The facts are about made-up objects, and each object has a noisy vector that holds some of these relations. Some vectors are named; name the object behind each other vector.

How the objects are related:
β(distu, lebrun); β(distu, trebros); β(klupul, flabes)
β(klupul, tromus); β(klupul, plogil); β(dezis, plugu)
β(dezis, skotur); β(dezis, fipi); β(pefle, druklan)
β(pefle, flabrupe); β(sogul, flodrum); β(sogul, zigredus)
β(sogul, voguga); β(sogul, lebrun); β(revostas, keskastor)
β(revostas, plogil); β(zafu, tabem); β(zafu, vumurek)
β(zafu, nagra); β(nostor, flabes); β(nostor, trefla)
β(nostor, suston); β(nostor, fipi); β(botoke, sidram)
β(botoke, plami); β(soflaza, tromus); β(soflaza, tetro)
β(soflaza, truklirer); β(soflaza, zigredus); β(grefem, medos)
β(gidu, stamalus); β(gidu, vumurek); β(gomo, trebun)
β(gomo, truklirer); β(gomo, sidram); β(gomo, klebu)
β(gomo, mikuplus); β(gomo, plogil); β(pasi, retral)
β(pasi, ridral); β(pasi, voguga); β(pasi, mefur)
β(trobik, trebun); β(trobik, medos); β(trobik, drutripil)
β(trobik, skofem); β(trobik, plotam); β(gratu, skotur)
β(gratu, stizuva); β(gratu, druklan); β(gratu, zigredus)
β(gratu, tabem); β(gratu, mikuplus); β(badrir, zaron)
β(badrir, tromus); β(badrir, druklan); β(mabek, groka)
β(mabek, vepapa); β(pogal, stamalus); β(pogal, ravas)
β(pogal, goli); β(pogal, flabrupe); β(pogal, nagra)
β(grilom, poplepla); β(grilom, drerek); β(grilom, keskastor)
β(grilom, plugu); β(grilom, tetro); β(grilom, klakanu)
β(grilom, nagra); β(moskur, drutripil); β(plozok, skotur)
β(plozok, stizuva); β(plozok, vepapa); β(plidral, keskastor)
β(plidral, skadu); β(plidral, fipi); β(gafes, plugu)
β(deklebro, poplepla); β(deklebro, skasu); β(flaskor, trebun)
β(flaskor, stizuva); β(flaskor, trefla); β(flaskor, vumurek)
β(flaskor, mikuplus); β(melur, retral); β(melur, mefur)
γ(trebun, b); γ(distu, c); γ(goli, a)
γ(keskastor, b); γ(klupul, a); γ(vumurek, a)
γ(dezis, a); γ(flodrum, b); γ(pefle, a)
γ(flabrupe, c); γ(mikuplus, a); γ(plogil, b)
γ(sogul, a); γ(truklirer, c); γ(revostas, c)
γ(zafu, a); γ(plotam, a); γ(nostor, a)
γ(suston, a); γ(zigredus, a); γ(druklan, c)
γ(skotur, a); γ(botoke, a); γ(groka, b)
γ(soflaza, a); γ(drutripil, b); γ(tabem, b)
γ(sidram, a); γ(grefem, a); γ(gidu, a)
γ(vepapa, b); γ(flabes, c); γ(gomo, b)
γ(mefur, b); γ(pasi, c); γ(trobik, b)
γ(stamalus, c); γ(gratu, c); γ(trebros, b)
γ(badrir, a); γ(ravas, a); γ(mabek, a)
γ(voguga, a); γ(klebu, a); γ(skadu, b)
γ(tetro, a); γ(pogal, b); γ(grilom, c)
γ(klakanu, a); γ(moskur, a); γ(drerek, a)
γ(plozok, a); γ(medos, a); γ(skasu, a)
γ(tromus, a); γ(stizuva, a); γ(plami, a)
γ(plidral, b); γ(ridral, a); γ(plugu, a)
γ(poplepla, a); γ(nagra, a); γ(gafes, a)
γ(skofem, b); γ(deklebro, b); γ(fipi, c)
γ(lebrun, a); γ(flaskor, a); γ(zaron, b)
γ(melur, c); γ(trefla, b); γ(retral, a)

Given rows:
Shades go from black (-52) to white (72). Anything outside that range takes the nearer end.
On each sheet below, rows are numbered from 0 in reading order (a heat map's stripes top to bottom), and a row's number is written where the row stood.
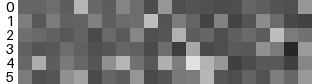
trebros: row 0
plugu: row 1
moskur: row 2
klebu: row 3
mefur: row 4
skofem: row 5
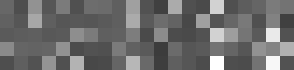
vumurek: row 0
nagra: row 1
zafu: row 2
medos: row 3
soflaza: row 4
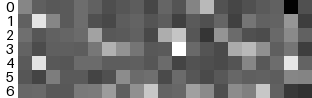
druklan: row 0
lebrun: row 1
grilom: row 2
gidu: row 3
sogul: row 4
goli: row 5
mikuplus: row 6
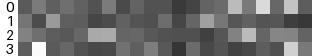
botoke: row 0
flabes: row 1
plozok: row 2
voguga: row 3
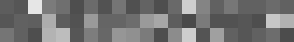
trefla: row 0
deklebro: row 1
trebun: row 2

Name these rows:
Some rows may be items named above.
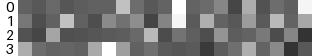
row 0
pogal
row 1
trobik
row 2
nagra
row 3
mabek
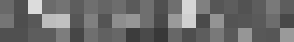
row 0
trefla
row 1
trebun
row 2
plami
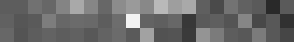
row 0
tabem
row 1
tetro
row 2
revostas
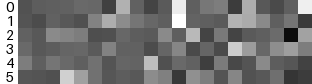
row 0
pogal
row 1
gidu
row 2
keskastor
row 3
flaskor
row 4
plugu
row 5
plogil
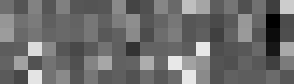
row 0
drutripil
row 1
skotur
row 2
skotur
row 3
skadu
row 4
mefur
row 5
trefla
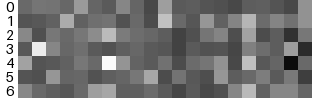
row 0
trebros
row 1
gomo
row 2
vepapa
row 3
lebrun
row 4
groka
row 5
nagra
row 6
plozok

